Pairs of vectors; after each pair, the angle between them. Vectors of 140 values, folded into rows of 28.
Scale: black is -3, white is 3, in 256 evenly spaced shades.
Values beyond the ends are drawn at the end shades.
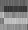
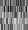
partly aligned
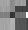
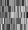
partly opposed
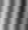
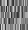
orthogonal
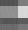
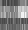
nearly parallel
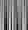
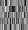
orthogonal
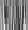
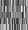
partly aligned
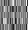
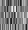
orthogonal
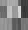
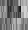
nearly opposite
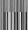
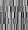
partly aligned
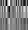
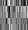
nearly parallel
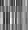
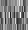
partly opposed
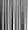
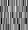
orthogonal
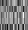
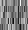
orthogonal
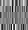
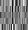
nearly parallel
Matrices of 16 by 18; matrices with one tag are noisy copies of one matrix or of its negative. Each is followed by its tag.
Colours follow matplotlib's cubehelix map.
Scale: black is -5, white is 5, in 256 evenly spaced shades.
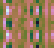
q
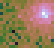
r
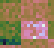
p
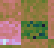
p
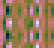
q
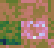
p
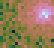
r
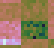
p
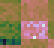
p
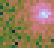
r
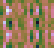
q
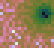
r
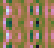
q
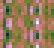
q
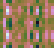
q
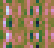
q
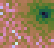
r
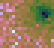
r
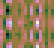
q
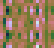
q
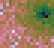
r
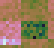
p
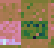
p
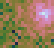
r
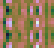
q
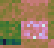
p
